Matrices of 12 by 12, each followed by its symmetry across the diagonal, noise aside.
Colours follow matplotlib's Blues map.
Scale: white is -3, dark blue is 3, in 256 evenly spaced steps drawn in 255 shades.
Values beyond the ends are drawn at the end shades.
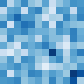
symmetric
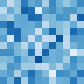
symmetric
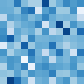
antisymmetric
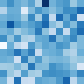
antisymmetric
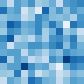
antisymmetric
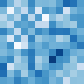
symmetric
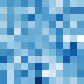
antisymmetric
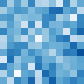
symmetric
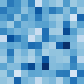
symmetric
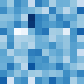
antisymmetric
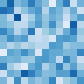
symmetric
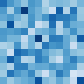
symmetric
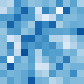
symmetric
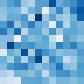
antisymmetric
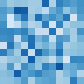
antisymmetric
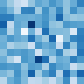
antisymmetric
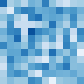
symmetric
